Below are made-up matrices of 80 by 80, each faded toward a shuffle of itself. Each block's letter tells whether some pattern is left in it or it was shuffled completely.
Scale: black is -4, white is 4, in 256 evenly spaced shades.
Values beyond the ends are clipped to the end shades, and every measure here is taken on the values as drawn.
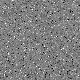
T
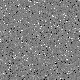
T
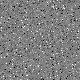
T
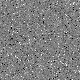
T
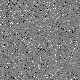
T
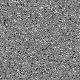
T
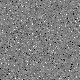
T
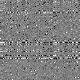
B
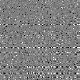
B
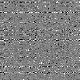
B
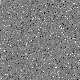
T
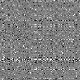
B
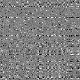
B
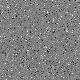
T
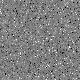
T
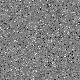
T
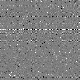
B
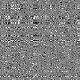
B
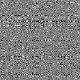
B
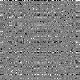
B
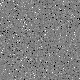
T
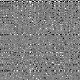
B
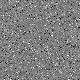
T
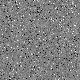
T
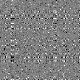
B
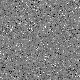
T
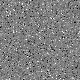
T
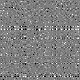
B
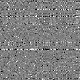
B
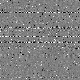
B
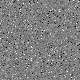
T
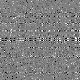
B
